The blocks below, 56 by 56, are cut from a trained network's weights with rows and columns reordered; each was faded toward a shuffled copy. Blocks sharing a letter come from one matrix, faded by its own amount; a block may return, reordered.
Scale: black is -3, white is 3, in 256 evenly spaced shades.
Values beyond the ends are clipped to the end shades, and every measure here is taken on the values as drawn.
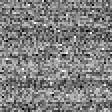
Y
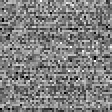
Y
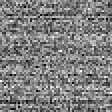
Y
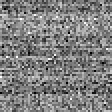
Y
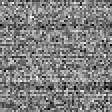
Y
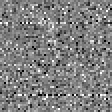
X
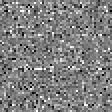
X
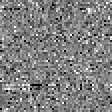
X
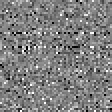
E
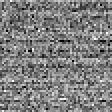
Y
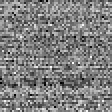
Y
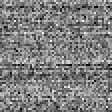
Y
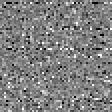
E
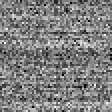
Y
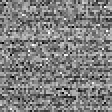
Y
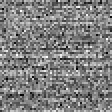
Y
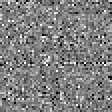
X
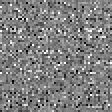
E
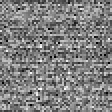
Y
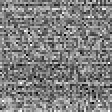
Y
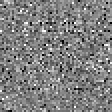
X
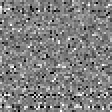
E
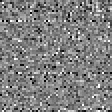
X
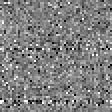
E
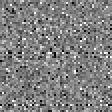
E
